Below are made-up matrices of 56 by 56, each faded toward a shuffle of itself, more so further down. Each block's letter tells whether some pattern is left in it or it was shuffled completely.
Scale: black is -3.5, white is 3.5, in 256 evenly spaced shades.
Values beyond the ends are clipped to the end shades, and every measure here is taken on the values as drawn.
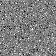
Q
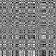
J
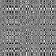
J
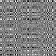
J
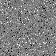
Q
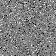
Q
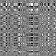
J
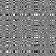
J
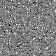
Q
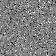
Q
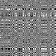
J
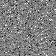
Q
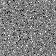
Q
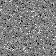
Q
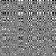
J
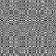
J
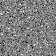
Q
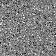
Q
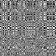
J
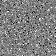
Q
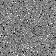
Q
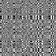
J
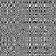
J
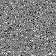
Q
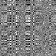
J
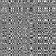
J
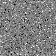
Q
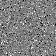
Q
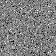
Q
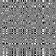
J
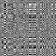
J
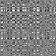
J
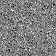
Q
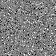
Q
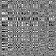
J
